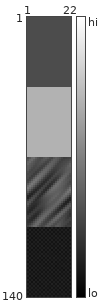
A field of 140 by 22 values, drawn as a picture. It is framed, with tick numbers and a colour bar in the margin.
The table splits into 4 rows of 1 panel. Panel 1,1: low, flat. Panel 2,1: high, flat. Panel 3,1: low, slanting up to the right. Panel 4,1: very low, checkered, faint in contrast.
